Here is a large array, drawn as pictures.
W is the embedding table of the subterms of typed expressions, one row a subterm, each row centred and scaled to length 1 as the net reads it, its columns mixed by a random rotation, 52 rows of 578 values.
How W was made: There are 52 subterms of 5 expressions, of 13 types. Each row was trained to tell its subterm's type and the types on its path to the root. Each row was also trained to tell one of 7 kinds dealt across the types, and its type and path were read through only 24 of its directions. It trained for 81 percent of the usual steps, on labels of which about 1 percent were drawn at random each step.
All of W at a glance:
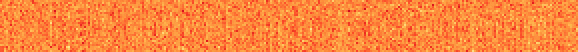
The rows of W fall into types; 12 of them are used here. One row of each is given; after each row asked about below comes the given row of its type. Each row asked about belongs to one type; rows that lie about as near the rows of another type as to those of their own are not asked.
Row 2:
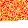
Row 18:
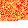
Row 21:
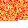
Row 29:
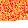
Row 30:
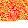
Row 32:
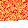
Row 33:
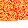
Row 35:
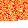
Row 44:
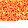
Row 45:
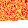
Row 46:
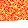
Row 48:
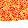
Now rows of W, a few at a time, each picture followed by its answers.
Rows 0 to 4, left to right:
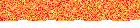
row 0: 32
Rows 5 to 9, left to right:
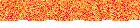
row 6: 2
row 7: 33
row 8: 35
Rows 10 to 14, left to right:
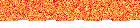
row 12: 35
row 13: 2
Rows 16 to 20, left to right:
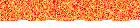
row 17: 45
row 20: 33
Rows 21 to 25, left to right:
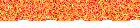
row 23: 32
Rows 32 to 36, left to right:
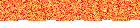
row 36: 2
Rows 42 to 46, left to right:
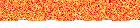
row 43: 21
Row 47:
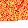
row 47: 35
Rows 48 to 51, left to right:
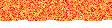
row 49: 46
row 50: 30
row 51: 32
